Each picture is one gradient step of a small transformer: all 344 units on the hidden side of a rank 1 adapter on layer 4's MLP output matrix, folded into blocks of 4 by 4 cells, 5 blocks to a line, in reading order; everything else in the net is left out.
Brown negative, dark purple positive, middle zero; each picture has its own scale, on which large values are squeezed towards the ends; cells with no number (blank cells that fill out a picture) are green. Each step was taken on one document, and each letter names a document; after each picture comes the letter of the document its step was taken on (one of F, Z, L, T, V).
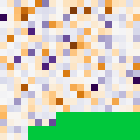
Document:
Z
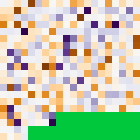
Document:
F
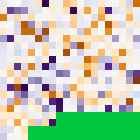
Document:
Z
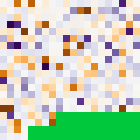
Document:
F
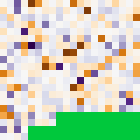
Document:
F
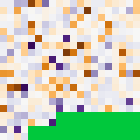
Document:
F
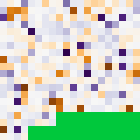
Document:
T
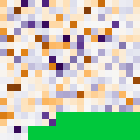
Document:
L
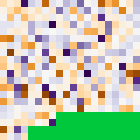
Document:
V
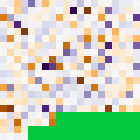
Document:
F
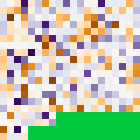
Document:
V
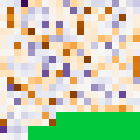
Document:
T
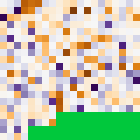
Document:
L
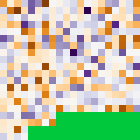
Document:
L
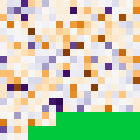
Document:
T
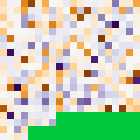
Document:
V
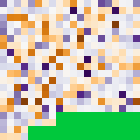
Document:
L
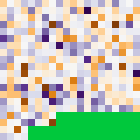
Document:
L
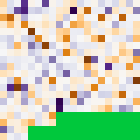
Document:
T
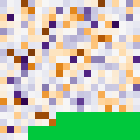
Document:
V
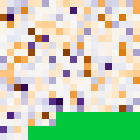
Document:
T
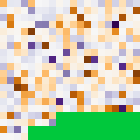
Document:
T
